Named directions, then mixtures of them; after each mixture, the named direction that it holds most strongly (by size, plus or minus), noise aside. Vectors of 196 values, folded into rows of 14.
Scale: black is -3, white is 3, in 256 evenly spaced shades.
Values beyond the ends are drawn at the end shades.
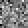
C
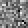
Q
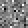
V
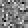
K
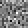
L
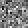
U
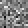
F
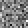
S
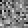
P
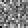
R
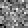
C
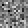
V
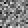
R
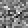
F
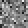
C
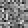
K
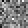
R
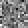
C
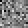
P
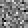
K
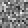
Q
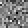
L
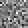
L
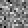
C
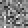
F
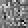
Q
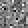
V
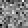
C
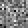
V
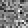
Q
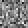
C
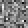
K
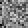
C
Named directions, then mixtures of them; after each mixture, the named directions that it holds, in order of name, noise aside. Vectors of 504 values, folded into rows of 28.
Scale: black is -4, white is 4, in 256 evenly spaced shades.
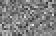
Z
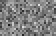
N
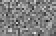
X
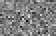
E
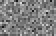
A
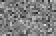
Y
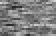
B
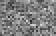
B, E, Z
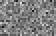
A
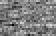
B, E, X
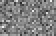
A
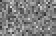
N, X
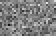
B, N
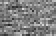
A, B, N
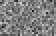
A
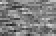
B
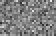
A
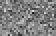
E, Y, Z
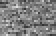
A, B, Y
